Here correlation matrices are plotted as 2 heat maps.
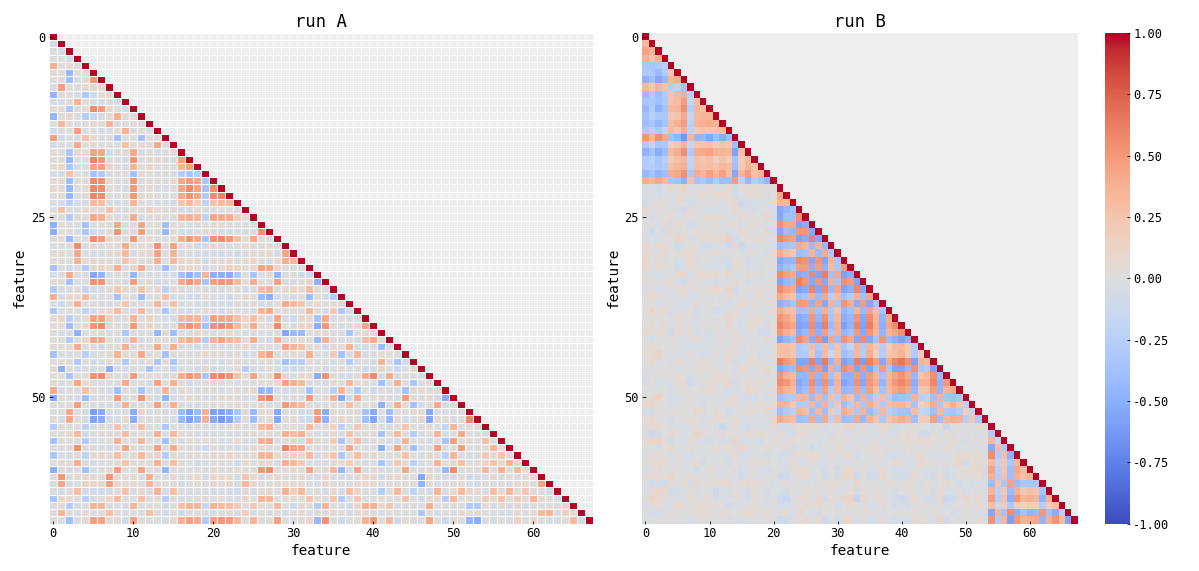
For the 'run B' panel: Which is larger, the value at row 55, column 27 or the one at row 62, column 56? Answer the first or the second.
the first
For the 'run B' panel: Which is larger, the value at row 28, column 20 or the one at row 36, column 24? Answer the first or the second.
the first
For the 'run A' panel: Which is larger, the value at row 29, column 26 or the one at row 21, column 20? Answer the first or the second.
the second
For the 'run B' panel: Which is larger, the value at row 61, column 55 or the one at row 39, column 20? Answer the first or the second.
the second
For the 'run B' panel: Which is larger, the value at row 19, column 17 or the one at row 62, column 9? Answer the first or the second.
the first
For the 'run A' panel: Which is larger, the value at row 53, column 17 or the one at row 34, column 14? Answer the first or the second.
the second
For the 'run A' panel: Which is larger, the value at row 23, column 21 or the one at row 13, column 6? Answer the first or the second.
the first
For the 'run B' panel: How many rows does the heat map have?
68
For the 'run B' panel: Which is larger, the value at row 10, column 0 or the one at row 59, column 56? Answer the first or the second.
the second
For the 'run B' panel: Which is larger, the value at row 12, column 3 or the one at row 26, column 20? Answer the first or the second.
the second
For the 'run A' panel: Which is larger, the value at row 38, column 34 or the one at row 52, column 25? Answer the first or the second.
the first
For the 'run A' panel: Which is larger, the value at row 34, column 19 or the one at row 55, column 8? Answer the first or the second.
the second
